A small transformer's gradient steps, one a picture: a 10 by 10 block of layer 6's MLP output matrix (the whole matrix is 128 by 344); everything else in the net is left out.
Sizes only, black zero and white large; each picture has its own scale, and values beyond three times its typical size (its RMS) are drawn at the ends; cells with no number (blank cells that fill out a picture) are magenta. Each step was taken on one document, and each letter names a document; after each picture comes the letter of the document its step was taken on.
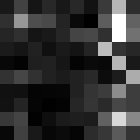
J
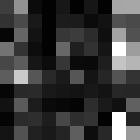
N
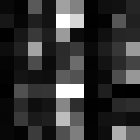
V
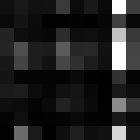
N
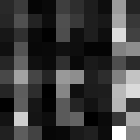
N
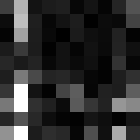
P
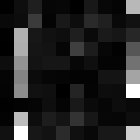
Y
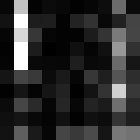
P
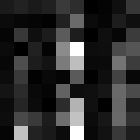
V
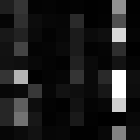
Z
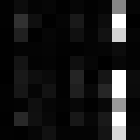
Z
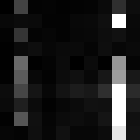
Z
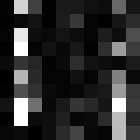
P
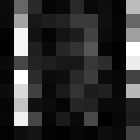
Y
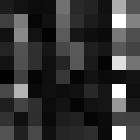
N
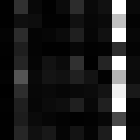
Z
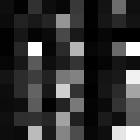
V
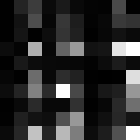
V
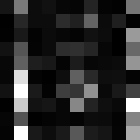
Y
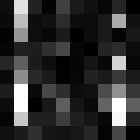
P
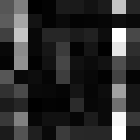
N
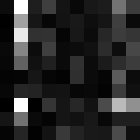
P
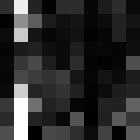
P
